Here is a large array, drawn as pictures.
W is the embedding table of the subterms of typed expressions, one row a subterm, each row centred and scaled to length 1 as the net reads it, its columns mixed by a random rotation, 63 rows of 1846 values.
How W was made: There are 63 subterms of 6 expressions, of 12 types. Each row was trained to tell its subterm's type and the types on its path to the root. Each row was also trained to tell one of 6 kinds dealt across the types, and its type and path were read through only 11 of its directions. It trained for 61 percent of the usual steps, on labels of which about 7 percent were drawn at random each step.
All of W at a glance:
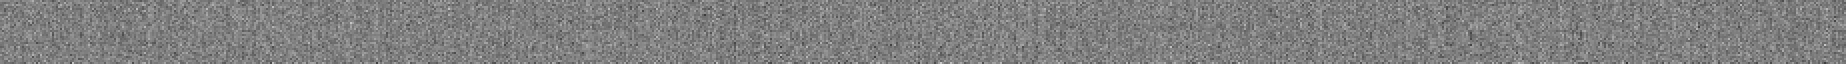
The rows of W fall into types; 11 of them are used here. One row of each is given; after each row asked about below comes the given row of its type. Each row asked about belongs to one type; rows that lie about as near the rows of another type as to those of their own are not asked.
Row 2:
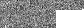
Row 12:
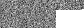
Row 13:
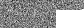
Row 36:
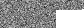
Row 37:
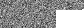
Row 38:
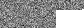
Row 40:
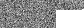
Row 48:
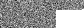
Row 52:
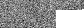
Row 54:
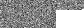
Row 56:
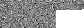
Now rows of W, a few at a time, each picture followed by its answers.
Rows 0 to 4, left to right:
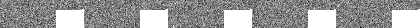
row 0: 52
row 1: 54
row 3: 37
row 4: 56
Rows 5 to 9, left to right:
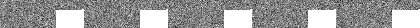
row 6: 54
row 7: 38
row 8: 37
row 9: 37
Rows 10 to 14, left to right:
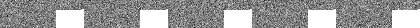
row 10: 52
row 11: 37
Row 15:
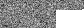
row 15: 37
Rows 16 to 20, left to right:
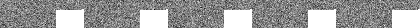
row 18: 48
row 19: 40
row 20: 13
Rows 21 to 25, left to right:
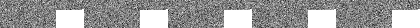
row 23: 48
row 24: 48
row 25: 56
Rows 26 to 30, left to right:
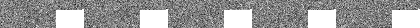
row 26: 52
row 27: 48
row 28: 48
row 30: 2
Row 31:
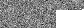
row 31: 54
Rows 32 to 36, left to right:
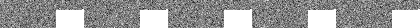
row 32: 13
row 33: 54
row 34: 13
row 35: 2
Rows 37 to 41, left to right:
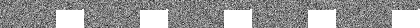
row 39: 54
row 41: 2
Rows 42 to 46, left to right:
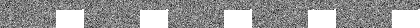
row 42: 38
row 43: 38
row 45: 54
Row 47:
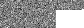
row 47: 56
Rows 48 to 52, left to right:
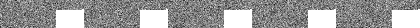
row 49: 2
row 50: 48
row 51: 13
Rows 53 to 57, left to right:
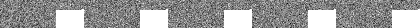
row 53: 56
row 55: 12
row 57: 13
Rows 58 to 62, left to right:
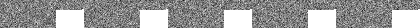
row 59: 2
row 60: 37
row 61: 40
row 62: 38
